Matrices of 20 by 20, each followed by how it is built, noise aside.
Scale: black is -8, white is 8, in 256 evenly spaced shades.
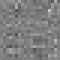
low rank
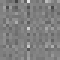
low rank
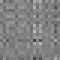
low rank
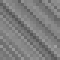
Toeplitz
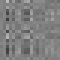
low rank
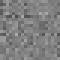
low rank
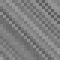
Toeplitz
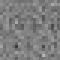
low rank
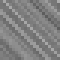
Toeplitz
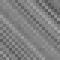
Toeplitz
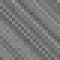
Toeplitz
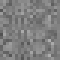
low rank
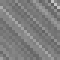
Toeplitz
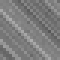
Toeplitz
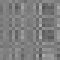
low rank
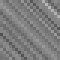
Toeplitz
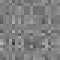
low rank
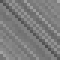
Toeplitz
